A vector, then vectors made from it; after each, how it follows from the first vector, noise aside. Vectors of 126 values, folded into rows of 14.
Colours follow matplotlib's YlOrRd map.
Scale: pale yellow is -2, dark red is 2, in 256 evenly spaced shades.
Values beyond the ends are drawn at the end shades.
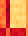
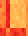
shrunk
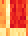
negated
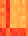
shrunk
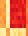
negated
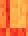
shrunk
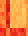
shrunk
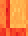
shrunk
